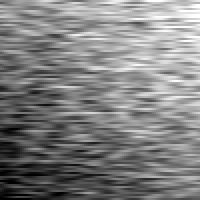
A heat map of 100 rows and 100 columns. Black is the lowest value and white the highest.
Ninth with the lowest average: bottom left. Grain: streaks across. Average level on the scale: 50%. Mirror symmetry: none. Slope: up to the top right. Ninth with the highest average: top right.
